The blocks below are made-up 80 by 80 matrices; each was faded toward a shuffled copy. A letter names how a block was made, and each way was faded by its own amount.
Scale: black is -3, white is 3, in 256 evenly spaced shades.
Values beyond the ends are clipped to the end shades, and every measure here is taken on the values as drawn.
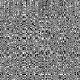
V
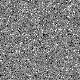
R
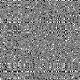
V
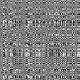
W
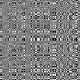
W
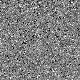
R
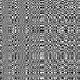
W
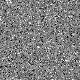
R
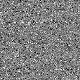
R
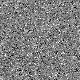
R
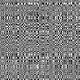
W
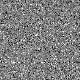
R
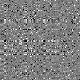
V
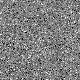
R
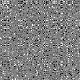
V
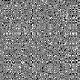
V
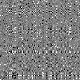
V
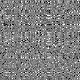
V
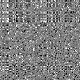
V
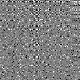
V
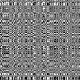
W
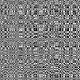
W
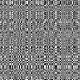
W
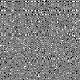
V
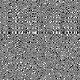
V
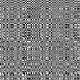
W
